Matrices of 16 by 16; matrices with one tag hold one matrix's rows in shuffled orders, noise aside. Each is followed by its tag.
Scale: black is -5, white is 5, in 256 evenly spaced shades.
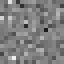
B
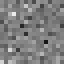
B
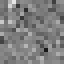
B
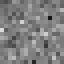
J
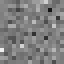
J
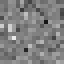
B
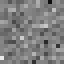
J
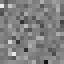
B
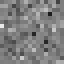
J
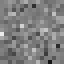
J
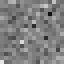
J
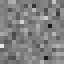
J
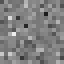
B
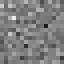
B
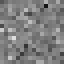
B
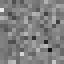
J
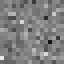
J
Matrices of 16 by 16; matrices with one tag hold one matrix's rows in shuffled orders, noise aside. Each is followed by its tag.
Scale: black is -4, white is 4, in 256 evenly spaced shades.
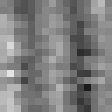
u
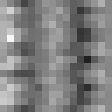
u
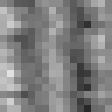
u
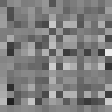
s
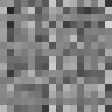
s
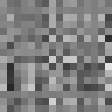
s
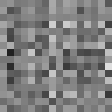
s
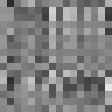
s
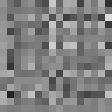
s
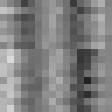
u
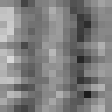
u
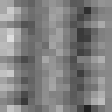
u
